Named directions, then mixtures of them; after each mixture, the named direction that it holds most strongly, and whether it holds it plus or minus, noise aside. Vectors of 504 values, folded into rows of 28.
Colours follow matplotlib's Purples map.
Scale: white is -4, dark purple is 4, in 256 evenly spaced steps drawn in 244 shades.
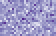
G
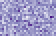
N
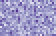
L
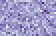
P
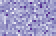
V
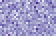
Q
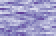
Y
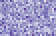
N, minus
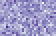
P, minus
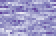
Y, minus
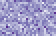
P, minus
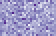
V, minus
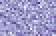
V, minus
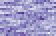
Y, plus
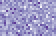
V, minus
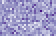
G, plus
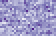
G, minus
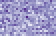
N, minus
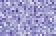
L, plus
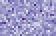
G, plus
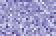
P, minus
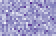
V, plus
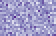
Q, minus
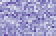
Q, minus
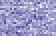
V, minus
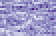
Y, minus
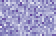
L, plus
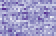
N, minus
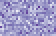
L, minus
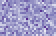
P, minus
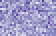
Q, minus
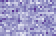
L, plus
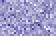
G, minus
